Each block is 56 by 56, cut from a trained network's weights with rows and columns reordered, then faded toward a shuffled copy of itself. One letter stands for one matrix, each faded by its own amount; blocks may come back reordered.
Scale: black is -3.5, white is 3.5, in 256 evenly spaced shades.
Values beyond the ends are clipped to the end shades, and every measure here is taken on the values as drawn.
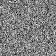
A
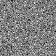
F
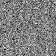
F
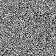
F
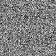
A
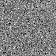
F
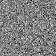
F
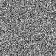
A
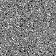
F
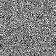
F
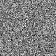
A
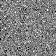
F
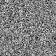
A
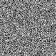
A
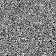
F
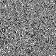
F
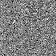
F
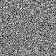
A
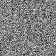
A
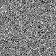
F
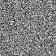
F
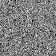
F
